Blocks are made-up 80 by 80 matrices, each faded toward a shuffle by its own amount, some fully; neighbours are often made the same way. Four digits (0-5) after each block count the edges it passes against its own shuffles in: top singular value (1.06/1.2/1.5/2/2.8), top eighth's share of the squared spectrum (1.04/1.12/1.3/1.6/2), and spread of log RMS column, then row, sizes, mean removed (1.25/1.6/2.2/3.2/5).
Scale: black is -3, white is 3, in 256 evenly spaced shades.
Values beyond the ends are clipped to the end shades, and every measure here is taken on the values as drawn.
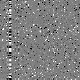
4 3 2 0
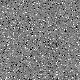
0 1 1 0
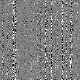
3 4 4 2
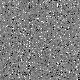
1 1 1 0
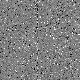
1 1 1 0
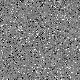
0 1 1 0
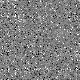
1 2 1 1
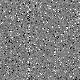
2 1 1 0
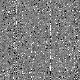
2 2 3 1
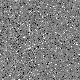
1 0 0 0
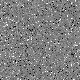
0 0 0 0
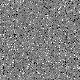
1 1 1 0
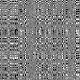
5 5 4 4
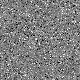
0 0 0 0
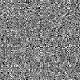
4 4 2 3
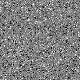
3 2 1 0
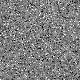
1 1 0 0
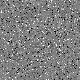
2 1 0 0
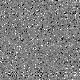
3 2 0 1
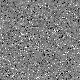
1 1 0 0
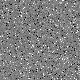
0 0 0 0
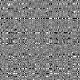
5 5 2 4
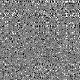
4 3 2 2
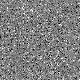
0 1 2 0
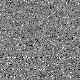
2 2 0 2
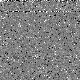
2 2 0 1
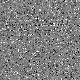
1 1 0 1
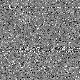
1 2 0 2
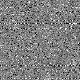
3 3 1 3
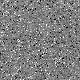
0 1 0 0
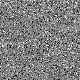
3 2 0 1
